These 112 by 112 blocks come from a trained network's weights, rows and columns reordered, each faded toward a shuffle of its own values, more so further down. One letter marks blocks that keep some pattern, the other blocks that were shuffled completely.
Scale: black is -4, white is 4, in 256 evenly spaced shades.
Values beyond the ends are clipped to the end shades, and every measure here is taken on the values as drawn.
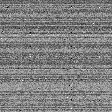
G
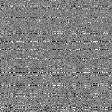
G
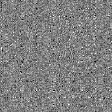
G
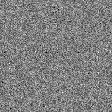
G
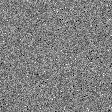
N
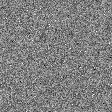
N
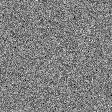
N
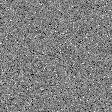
N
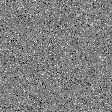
N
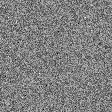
N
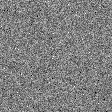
N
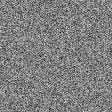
N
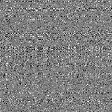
G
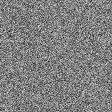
N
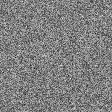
N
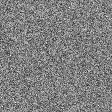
N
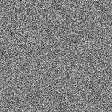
G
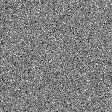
N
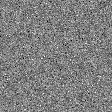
N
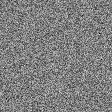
N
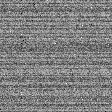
G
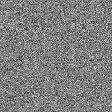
G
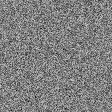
N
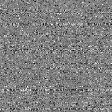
G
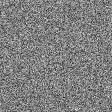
N
